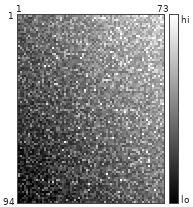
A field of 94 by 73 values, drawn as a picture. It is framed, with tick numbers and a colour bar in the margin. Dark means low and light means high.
The bottom left is the ninth with the lowest average. The halves do not mirror each other. The texture is fine-grained noise. The values follow a bell shape. The top right is the ninth with the highest average. Values rise toward the top right.
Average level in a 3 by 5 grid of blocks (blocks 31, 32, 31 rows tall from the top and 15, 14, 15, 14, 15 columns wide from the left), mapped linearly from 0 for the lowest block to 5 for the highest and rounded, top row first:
23445 | 12334 | 01123
